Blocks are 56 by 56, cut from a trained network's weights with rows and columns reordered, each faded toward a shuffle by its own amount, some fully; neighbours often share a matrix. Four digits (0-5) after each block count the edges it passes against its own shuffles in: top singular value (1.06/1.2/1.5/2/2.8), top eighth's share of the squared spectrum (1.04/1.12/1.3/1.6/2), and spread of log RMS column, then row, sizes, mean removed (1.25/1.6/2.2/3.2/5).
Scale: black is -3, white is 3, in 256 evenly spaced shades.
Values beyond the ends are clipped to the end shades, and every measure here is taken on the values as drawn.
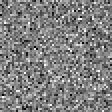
0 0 0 0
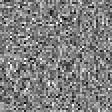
2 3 1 1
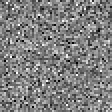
0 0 0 0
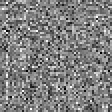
3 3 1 0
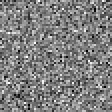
1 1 0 1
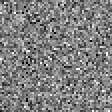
0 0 0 0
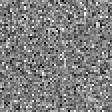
0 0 0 0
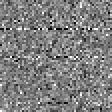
3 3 0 2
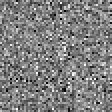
3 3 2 2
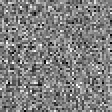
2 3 1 2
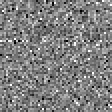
2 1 0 1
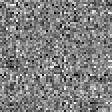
3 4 1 2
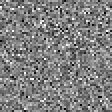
2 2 0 1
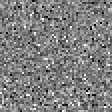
1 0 0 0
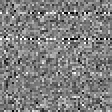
3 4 1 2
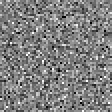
1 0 0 0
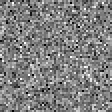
0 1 0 0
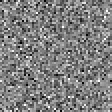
0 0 0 1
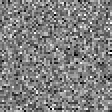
2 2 1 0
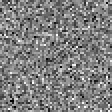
1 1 0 0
